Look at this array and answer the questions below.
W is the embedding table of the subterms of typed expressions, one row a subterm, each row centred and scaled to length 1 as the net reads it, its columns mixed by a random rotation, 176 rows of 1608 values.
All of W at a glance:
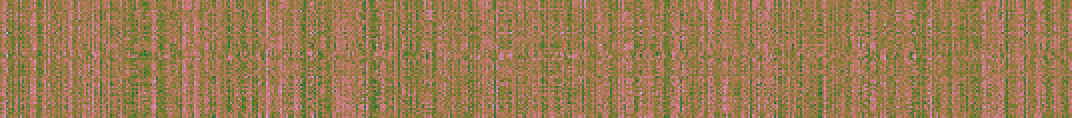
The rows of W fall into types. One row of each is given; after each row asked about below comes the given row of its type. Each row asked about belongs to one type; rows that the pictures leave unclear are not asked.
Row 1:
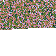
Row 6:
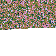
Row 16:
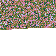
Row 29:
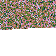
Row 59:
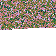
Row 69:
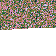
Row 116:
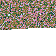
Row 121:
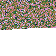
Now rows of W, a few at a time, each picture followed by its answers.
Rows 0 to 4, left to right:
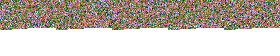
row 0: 121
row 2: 121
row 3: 1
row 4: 16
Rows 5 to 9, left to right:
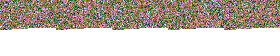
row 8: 1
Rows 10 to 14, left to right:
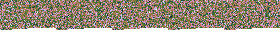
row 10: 121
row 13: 6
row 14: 16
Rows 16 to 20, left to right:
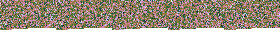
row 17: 16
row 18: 6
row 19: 1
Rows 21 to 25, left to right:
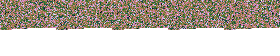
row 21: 16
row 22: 116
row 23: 121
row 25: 6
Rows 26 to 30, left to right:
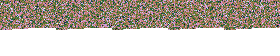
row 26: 59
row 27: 16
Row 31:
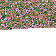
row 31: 29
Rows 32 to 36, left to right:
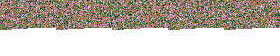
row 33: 6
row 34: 116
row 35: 121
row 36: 29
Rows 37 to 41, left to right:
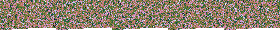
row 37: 1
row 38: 29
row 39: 16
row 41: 59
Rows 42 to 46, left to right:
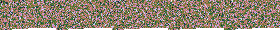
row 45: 29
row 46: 16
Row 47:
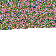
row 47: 121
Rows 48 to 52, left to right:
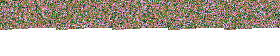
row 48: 6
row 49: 1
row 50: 6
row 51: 69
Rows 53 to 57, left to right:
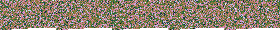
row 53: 16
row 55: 6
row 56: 121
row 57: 59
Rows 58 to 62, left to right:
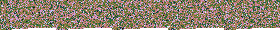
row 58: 116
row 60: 29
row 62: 121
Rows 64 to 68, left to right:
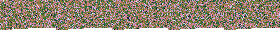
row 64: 29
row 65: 121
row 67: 121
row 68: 121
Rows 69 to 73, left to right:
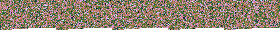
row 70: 121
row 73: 6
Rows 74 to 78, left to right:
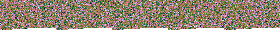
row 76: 116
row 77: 1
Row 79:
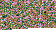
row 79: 116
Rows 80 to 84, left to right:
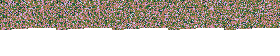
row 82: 121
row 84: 69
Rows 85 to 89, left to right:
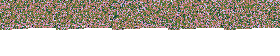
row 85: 1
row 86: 1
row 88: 1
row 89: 1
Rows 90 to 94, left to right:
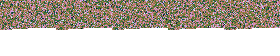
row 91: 121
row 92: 59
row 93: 16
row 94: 29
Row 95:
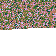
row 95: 121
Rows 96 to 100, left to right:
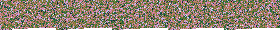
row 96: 59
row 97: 116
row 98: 6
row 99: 59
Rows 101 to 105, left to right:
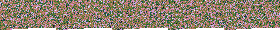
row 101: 69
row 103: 116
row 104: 6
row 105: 121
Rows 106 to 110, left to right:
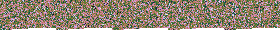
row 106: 1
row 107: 59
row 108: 16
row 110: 116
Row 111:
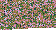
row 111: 29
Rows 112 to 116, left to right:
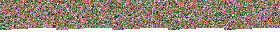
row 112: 1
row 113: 59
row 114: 116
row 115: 116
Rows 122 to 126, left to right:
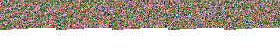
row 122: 16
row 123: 1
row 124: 69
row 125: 116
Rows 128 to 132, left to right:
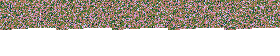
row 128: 116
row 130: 16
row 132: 29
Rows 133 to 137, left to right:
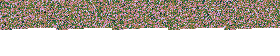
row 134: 16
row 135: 6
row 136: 69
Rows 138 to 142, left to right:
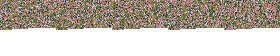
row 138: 29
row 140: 29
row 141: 16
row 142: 6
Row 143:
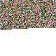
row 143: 16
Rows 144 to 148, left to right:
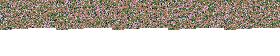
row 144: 29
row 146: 121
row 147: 16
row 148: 121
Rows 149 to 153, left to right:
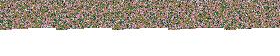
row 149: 29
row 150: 16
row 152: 6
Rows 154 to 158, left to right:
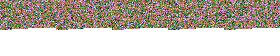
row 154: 29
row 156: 69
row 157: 116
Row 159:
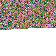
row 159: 16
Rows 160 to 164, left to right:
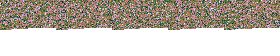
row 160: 16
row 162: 121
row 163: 69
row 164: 6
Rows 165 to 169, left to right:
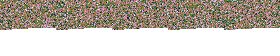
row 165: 29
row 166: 116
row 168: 1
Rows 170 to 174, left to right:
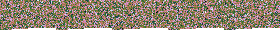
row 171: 1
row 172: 116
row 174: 116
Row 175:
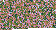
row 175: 1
